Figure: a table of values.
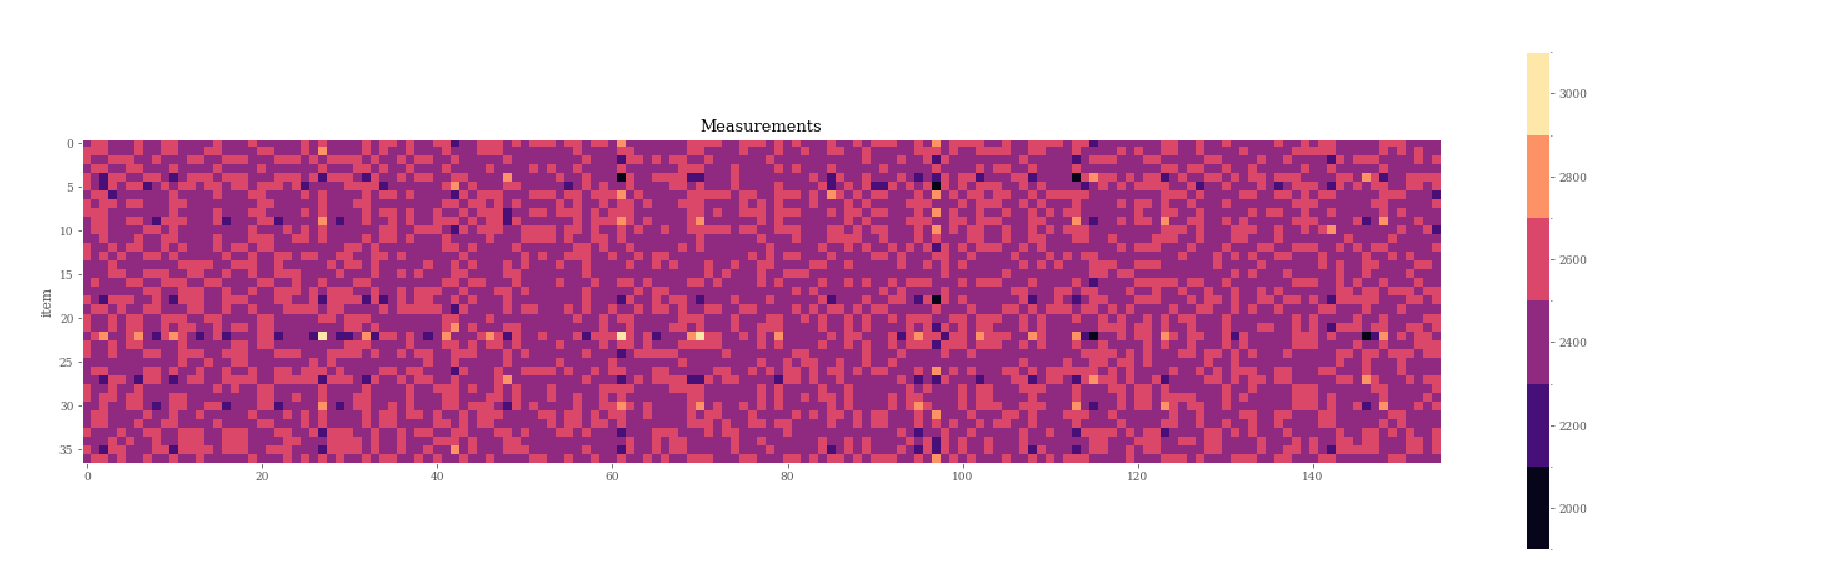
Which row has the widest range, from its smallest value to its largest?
22
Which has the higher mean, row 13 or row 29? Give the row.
29
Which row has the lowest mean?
25
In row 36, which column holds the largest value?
97
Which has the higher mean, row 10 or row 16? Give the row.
10
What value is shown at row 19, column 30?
2400
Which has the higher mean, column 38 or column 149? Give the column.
38
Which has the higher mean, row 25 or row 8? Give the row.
8
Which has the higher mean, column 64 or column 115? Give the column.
115
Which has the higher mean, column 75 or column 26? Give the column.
75
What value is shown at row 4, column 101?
2600
